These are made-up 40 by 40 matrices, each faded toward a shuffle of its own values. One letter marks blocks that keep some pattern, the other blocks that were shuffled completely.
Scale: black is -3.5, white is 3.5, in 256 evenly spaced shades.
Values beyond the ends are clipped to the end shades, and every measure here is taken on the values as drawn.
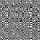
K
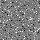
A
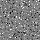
A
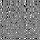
K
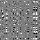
K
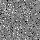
A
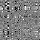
K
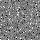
A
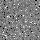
A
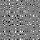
K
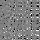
K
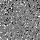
A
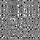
K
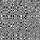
K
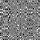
K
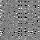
K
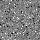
A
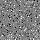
A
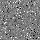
A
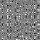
K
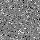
A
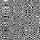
K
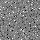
A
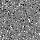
A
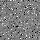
A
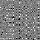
K
